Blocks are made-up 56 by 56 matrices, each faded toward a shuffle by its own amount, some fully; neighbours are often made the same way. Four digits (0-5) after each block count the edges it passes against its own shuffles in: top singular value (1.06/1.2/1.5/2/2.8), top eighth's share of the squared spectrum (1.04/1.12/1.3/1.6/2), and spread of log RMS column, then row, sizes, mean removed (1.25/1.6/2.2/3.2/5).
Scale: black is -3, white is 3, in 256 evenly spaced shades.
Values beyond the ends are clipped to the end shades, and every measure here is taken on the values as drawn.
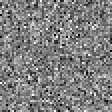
2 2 0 0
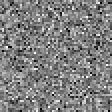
2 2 0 1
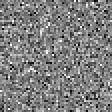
2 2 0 0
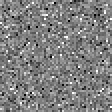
0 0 0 0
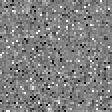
2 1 0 0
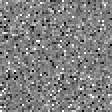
2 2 1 0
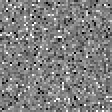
0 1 0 0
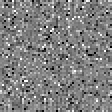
3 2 1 1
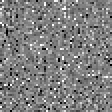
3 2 1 0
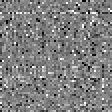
4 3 1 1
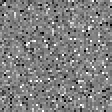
0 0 0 0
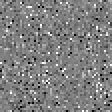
2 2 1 0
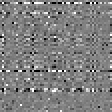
5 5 2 3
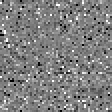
2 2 1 0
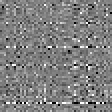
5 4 2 3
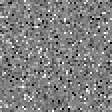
0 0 0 0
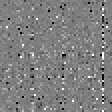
4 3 1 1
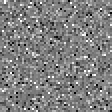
0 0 0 0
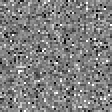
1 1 0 0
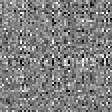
4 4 3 2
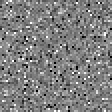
1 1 0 0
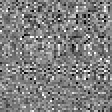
4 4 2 2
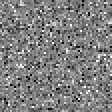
0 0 0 0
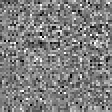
4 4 2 2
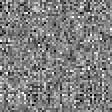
4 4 2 2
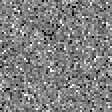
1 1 0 0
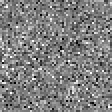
1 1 0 0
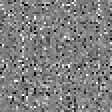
3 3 2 1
